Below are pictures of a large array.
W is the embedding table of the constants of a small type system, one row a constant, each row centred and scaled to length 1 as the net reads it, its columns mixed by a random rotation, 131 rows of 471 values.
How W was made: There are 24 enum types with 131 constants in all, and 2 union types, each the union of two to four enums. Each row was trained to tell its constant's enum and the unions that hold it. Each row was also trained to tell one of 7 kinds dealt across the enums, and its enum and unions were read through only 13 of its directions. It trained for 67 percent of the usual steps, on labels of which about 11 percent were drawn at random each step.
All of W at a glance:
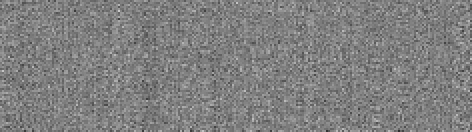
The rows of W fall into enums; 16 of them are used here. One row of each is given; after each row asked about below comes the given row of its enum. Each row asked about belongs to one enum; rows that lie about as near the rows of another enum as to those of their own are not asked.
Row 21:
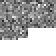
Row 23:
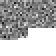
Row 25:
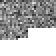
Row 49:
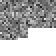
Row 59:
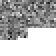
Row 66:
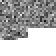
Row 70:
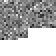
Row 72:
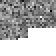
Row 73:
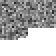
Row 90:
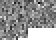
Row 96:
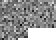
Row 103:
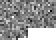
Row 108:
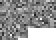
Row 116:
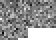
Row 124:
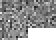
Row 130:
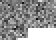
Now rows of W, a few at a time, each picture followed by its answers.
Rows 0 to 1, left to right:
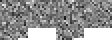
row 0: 72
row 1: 70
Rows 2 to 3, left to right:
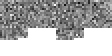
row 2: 59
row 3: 23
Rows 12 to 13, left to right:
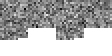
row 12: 73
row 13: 59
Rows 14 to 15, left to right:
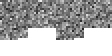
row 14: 59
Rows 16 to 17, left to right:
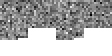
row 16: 124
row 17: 70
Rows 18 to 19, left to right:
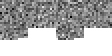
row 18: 73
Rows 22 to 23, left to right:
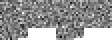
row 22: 21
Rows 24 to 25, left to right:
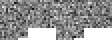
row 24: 96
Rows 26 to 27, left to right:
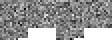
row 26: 73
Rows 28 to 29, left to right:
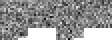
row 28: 108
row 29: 130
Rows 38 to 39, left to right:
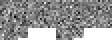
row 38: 108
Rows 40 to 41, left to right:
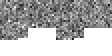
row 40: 124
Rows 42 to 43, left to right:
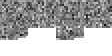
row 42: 73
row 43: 66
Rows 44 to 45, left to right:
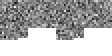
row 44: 96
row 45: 23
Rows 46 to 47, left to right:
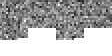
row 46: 49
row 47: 25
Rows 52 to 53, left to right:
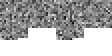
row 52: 124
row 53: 70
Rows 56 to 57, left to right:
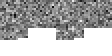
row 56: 72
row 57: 70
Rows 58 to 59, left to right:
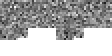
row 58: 23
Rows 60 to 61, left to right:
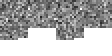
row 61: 124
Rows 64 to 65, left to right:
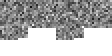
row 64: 124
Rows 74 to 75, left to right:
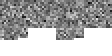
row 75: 49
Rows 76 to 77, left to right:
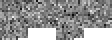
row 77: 103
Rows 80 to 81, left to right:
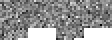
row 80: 130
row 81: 72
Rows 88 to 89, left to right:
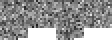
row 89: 73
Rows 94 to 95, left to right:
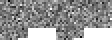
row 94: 103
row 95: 23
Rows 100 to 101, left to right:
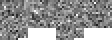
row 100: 103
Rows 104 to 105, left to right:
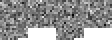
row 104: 72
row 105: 103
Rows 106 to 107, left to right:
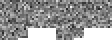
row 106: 116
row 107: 23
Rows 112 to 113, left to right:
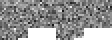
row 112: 103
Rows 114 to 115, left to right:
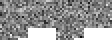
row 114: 108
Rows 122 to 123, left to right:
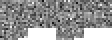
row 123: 59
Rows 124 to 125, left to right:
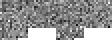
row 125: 96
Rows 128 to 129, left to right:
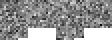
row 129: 72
